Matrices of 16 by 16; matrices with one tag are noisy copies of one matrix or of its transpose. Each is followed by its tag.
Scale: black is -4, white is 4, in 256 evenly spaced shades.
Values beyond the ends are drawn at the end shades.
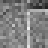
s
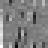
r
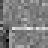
s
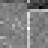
s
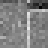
s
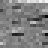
r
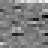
r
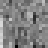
r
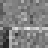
s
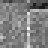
s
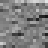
r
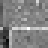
s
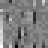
r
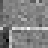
s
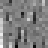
r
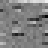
r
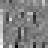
r
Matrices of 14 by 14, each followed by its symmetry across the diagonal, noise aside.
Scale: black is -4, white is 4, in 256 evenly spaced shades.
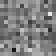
antisymmetric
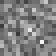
symmetric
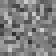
antisymmetric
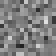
antisymmetric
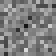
symmetric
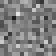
antisymmetric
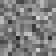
antisymmetric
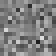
antisymmetric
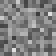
symmetric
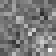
symmetric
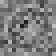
symmetric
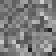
symmetric
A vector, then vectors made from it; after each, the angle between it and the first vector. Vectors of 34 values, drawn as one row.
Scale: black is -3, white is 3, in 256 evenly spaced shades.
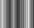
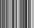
partly opposed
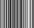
partly aligned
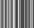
orthogonal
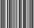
orthogonal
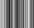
nearly parallel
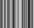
partly opposed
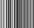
partly aligned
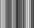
nearly parallel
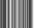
partly opposed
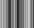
nearly parallel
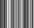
partly opposed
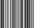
partly opposed
